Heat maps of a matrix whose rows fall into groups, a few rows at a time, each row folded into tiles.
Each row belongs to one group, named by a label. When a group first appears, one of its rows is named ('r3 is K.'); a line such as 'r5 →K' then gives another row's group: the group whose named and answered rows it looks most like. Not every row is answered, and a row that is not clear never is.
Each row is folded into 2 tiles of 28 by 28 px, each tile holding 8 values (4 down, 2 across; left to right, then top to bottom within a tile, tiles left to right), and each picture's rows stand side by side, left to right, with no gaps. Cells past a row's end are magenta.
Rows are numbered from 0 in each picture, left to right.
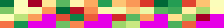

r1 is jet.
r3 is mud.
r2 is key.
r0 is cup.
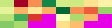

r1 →jet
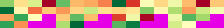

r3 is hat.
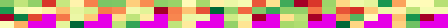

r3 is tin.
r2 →cup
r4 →mud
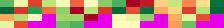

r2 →hat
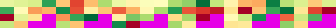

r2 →tin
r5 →jet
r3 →jet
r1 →hat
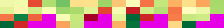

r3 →key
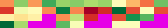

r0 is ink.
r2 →hat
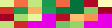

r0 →tin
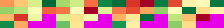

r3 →ink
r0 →ink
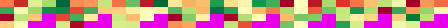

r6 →ink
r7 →hat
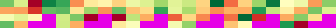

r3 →ink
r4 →key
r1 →mud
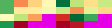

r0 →mud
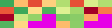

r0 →tin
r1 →cup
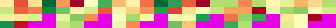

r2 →key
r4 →tin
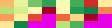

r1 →ink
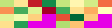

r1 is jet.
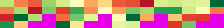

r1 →tin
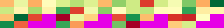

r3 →ink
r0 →mud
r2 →mud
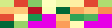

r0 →tin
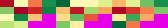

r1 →mud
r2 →tin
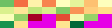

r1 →hat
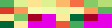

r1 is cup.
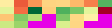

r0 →hat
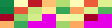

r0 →hat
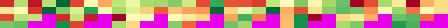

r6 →cup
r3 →tin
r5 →key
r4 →key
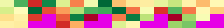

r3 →hat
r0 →ink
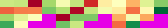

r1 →hat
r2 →key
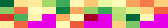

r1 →mud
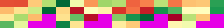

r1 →mud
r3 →key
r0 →key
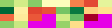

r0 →jet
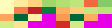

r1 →key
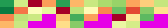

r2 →hat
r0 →hat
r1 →cup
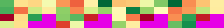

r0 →hat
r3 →cup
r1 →key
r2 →ink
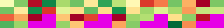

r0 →ink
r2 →hat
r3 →mud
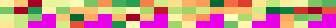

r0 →hat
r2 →ink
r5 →jet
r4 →key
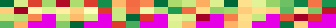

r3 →mud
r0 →mud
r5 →ink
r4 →jet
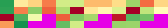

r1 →hat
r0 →hat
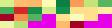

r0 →hat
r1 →jet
